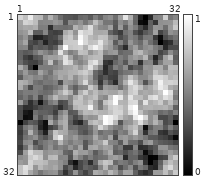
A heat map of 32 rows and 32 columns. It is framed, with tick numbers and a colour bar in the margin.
No single row or column stands out from its neighbours. No regular stripes run through it. Overall the values sit about 50% of the way up the scale. The halves do not mirror each other. The middle right is the ninth with the highest average. The field is mottled with small blotches.
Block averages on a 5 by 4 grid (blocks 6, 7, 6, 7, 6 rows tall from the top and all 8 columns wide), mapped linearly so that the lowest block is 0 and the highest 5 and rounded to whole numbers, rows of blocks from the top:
2 4 2 0
1 5 1 3
1 4 5 5
0 2 4 1
4 1 2 1
